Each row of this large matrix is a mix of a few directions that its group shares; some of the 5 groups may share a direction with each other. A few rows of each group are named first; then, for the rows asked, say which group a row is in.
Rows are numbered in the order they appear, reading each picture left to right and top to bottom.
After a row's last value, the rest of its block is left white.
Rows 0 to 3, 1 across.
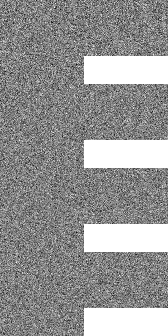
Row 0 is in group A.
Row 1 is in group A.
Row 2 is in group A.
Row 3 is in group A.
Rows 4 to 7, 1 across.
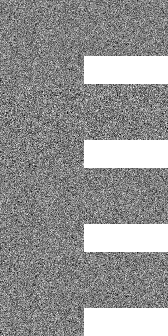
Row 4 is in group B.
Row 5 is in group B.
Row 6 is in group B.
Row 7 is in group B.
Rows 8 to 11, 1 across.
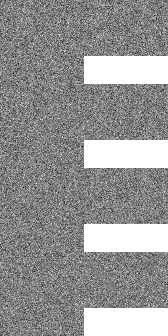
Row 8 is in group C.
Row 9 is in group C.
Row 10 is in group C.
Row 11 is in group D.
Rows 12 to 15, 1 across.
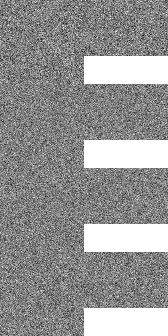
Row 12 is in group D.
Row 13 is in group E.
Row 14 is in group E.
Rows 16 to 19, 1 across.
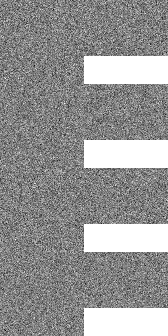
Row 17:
C
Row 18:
D
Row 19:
E
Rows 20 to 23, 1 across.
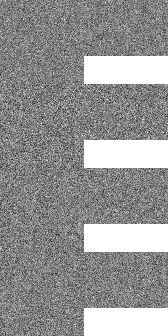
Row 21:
D
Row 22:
B
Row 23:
A
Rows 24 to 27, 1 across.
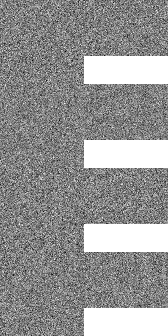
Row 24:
A
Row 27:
A
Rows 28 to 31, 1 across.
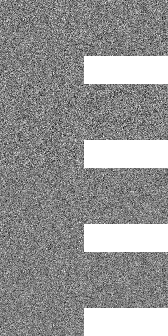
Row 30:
A
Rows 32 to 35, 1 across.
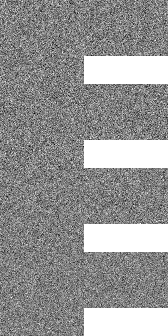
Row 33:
E
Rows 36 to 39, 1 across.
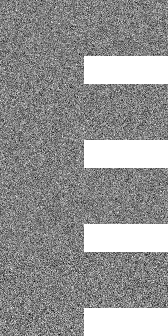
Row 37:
A
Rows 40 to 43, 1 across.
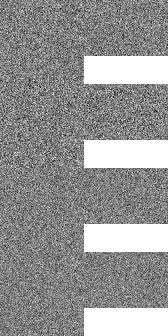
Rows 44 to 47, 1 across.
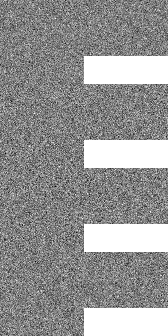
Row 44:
E
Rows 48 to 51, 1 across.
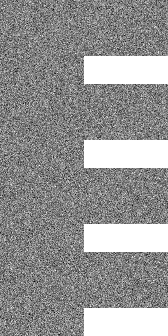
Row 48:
C
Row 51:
E
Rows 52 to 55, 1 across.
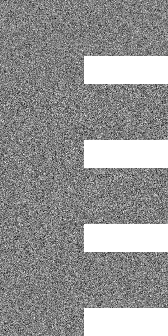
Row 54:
C
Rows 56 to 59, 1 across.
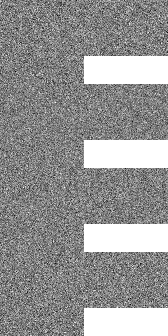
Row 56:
D
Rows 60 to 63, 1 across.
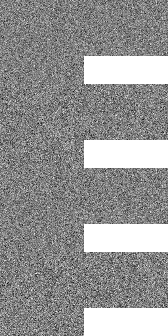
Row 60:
E
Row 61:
D
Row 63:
B
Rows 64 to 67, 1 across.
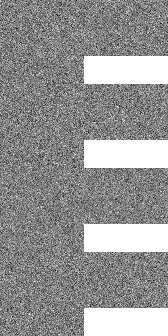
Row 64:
D
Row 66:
D
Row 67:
E
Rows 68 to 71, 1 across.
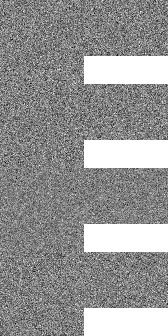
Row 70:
A
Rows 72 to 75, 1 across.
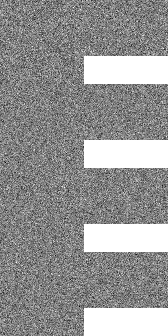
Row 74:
C
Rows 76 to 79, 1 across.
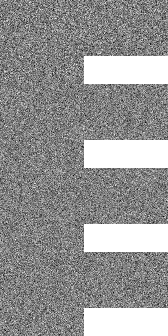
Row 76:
E
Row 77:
C
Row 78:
D
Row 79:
E
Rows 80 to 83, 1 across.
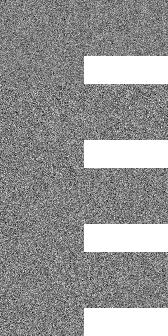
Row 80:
C
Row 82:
C
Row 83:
A
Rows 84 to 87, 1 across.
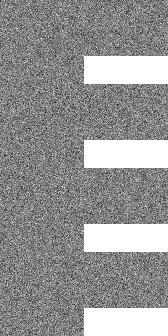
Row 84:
D
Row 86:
C
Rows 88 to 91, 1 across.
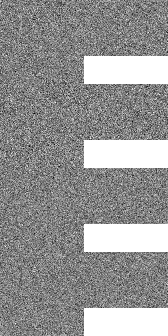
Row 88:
D
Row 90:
C
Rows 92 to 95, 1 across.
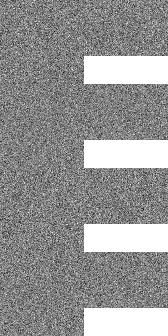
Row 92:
B
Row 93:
E
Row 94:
A
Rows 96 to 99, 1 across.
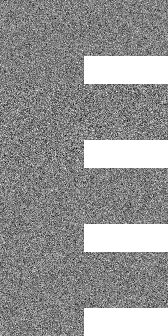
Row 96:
E
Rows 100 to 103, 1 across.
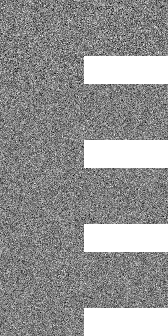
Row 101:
C
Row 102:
D
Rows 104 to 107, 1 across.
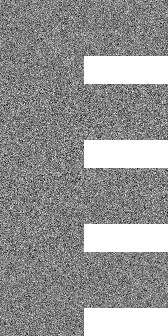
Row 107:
E
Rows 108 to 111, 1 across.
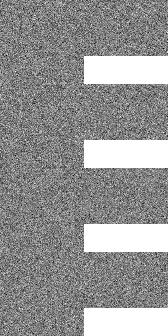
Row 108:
D
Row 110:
D
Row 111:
A
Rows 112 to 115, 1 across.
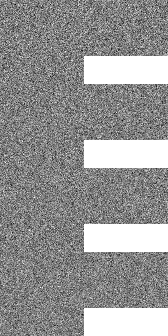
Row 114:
E
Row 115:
C
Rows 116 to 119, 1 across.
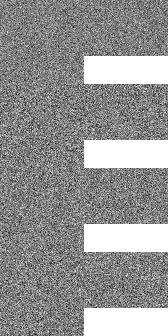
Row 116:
B
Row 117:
A
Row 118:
A
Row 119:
B
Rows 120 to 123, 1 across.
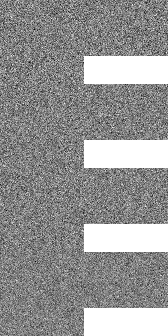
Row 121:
A
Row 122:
C
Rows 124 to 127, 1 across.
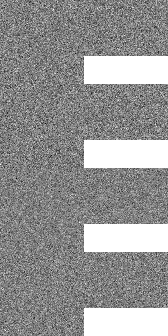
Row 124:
C
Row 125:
B
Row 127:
E
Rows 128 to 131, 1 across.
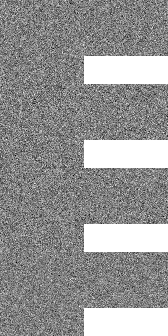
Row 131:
A
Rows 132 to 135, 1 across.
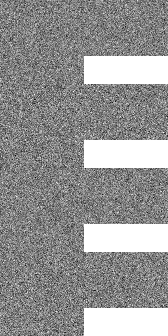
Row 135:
B
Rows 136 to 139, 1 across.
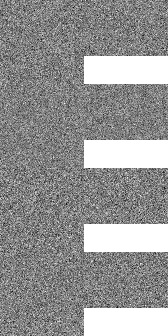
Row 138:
B
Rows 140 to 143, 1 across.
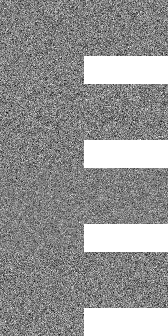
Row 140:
B
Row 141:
B
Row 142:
A
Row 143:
E
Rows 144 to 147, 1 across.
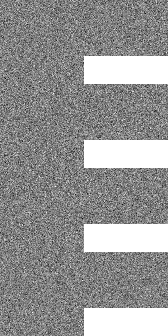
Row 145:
C
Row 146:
E
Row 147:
A
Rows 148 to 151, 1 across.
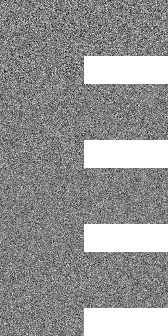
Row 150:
C
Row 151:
E
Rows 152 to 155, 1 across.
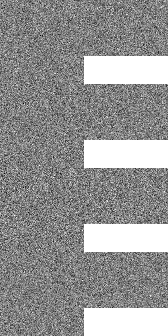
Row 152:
C
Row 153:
A
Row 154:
C
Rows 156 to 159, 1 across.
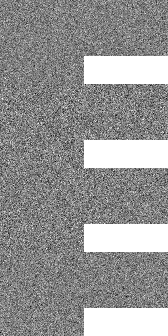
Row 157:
D
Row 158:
A
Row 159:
B
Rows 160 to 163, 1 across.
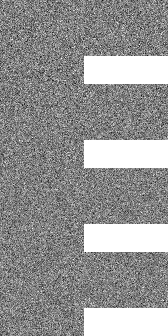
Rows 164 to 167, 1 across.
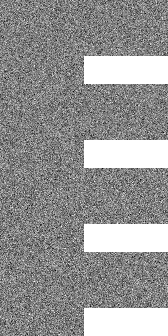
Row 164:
E
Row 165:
D
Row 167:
E
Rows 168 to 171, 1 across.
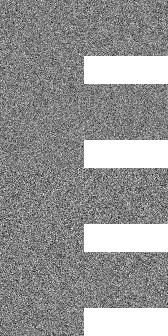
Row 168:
A
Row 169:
C
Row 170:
A
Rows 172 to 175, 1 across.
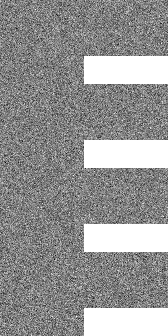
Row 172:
D
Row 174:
D
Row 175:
A
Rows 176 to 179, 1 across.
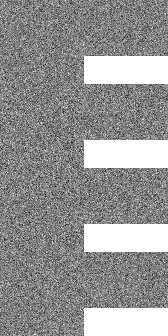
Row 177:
D
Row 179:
B
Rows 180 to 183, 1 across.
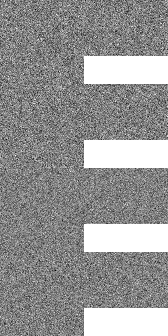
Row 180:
D
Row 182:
A
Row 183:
E
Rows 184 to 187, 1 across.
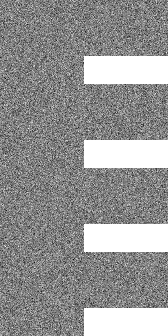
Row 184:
E
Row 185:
A
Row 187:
D
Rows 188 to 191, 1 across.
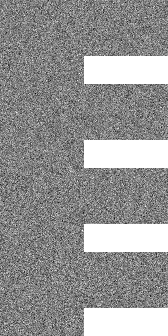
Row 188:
A
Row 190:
C
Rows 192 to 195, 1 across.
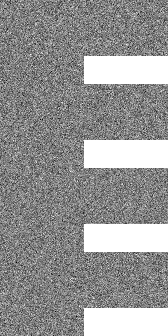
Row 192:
B
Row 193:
C
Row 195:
A
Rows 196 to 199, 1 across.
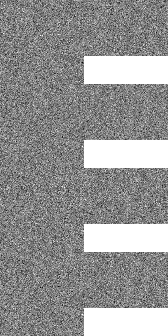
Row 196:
C
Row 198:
C
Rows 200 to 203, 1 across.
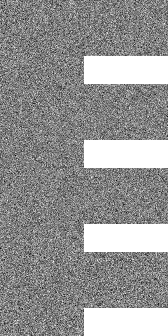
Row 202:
B
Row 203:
C
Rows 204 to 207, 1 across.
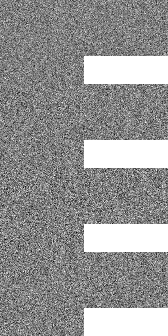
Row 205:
C
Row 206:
A
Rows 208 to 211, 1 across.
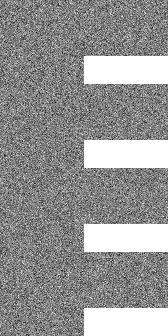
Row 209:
E
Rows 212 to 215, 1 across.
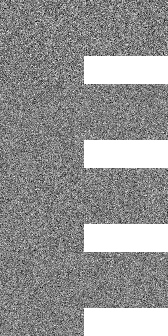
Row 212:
B
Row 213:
D
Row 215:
C
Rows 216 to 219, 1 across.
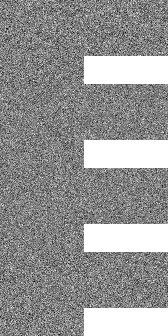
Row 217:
D
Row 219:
E
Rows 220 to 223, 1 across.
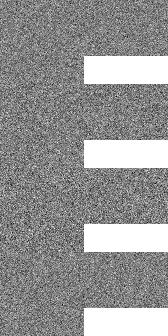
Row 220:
A
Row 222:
E
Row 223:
C
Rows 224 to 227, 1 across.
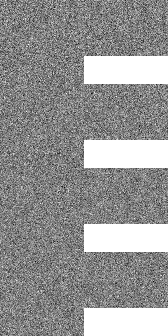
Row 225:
B
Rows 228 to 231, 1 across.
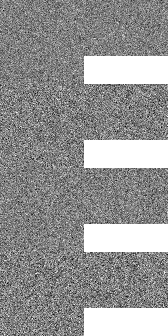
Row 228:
B
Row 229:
D
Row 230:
B
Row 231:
B
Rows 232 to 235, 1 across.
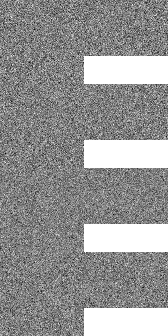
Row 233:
E
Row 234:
B
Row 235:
D
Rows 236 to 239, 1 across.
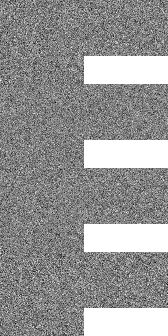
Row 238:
B
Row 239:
D
